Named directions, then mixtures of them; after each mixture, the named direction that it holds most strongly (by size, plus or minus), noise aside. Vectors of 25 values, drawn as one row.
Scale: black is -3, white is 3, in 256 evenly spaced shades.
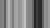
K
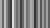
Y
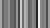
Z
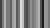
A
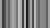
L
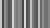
Y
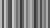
Y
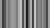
L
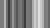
K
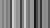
Y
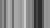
K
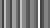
A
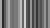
L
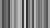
L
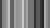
K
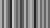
Y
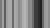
K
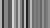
L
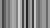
L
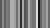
Z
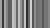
L
